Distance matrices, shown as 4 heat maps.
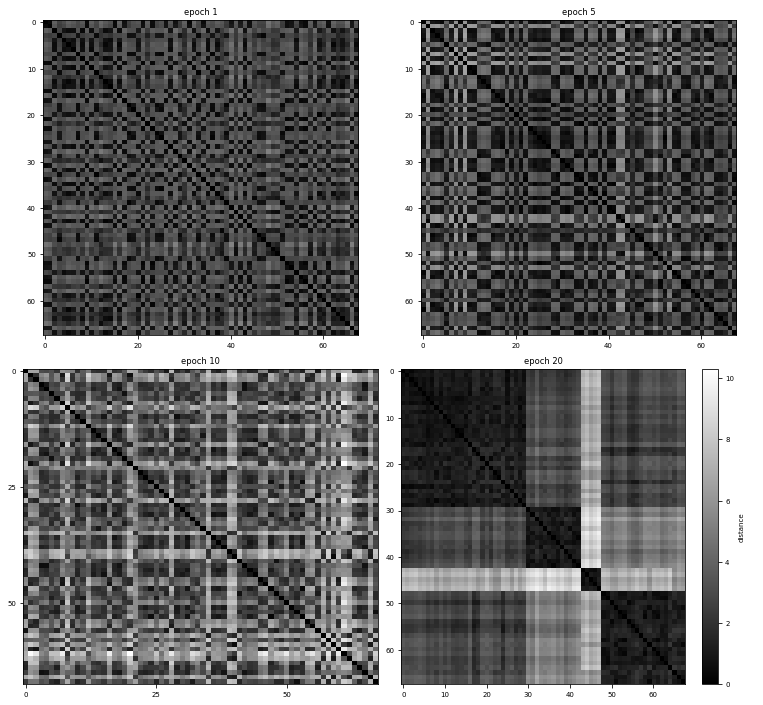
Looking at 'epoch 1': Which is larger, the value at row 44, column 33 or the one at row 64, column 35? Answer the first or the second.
the first
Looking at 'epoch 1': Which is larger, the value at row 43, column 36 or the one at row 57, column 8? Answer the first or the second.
the first
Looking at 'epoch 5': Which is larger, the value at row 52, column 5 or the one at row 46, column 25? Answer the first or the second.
the first
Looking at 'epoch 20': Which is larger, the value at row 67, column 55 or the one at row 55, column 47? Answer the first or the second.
the second
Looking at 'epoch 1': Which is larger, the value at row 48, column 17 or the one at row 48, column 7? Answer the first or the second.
the first
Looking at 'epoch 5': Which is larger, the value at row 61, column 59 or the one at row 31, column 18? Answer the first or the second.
the second
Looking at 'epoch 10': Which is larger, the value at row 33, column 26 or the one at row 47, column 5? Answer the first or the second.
the first
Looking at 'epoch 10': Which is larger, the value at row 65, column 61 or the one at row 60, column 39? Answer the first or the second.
the second
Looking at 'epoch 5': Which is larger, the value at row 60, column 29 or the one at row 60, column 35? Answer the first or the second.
the second
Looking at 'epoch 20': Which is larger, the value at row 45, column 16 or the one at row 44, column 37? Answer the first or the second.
the second
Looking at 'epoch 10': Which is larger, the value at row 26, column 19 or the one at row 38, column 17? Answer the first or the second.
the first
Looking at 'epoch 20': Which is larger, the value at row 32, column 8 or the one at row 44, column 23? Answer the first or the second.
the second
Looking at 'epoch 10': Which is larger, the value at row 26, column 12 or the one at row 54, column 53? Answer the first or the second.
the second
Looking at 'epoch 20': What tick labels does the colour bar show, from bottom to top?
0, 2, 4, 6, 8, 10
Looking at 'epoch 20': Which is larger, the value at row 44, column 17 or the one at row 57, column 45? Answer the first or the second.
the first
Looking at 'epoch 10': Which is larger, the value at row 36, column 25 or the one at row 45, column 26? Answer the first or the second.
the second
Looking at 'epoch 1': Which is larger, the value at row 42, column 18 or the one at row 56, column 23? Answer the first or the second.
the first
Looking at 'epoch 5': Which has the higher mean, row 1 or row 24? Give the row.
1
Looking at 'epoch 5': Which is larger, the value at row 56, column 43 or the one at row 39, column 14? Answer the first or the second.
the first
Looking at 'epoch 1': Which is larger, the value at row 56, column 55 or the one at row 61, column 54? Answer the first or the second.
the second
